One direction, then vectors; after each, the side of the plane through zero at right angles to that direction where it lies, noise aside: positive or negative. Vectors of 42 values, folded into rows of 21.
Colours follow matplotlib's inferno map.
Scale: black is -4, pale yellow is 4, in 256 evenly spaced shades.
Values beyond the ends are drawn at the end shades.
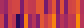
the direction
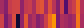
positive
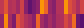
negative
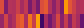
negative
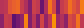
positive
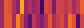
negative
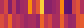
positive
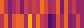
negative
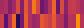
positive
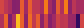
negative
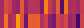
negative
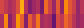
negative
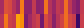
negative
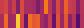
negative
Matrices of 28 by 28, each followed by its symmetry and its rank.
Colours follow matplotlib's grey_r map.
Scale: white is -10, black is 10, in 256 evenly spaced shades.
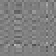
neither, rank two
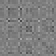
symmetric, rank three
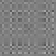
symmetric, rank two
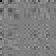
symmetric, rank three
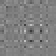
symmetric, rank two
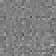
neither, rank five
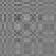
symmetric, rank two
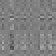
neither, rank two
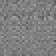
neither, rank five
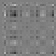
symmetric, rank two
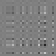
symmetric, rank one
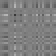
symmetric, rank one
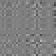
neither, rank two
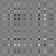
symmetric, rank one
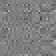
neither, rank five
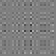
symmetric, rank one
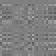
neither, rank two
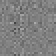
neither, rank five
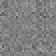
neither, rank five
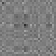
symmetric, rank three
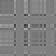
symmetric, rank one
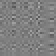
neither, rank two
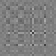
symmetric, rank three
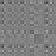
symmetric, rank two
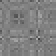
symmetric, rank three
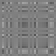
symmetric, rank one
